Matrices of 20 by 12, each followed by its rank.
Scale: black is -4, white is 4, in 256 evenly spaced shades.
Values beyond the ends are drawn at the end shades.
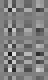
one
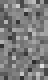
full rank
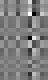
one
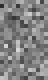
full rank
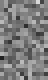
full rank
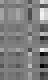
one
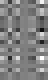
one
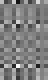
one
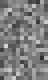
full rank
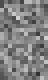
full rank
